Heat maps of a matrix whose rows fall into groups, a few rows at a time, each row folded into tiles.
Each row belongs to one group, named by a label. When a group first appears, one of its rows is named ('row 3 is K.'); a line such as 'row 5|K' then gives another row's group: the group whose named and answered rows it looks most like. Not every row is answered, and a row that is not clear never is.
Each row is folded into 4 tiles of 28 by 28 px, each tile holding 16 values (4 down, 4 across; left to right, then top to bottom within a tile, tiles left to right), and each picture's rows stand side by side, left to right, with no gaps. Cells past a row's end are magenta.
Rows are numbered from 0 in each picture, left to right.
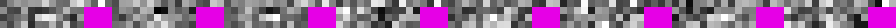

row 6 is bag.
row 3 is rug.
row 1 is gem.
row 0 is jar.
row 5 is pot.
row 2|jar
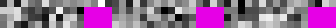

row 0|rug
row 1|jar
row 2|bag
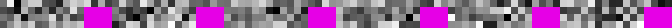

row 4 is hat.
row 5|hat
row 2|gem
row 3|gem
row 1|bag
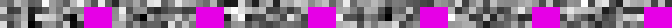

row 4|jar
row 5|rug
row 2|rug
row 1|rug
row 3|gem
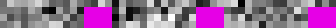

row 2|hat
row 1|bag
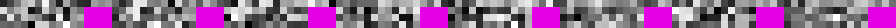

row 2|rug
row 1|pot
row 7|jar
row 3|jar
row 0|pot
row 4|jar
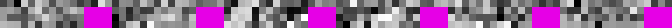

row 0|gem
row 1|bag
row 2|pot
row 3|bag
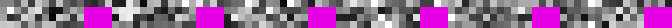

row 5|hat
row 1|rug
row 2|pot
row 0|gem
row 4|jar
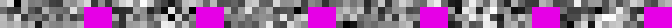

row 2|pot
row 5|bag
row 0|hat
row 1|hat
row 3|rug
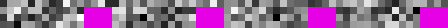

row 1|rug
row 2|gem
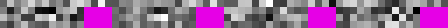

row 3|hat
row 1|jar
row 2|rug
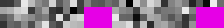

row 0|pot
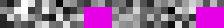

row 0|pot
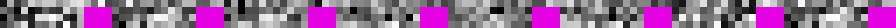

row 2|bag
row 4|gem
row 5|hat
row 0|jar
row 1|bag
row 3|hat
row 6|pot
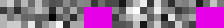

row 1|pot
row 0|hat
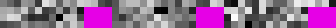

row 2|rug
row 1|gem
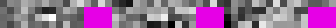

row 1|jar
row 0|jar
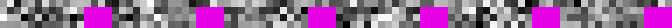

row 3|bag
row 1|gem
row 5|gem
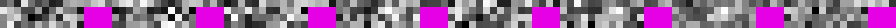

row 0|rug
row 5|bag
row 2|rug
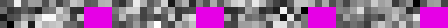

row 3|pot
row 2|hat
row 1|pot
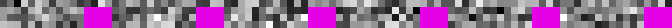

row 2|pot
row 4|jar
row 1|bag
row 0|gem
